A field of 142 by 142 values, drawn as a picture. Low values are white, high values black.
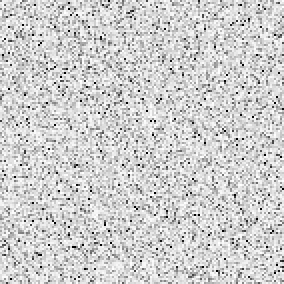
Grain: fine. Histogram: skewed, a long tail of high values. Stripes: none. Odd rows or columns: none. Average level on the scale: 20%. Slope: none. Mirror symmetry: none.
